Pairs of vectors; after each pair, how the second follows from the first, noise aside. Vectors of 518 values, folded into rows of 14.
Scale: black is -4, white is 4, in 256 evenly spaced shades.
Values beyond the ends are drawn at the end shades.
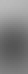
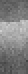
wrapped around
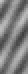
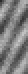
negated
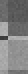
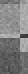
reversed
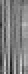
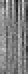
reversed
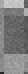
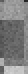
reversed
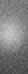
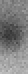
negated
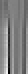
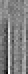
negated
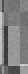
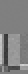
partly zeroed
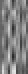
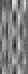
reversed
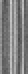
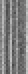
wrapped around
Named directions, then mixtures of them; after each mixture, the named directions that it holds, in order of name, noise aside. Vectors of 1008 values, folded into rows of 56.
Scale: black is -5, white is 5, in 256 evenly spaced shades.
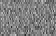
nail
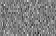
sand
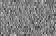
nail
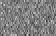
nail, sand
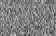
nail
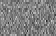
nail, sand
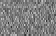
nail, sand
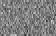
nail, sand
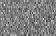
nail, sand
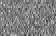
nail, sand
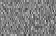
nail, sand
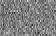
nail, sand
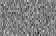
sand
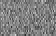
nail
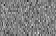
sand
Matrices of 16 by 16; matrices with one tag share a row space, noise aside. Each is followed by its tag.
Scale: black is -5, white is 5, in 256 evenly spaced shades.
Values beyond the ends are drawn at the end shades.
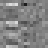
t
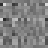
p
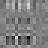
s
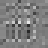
s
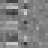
t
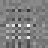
s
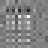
s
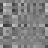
p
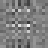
s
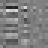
t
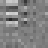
t
